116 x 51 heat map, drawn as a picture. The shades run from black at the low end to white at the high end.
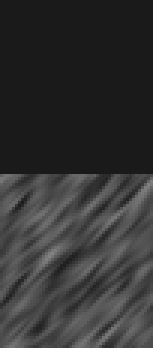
The table splits into 2 rows of 1 panel. Panel 1,1: very low, flat. Panel 2,1: low, slanting up to the right.
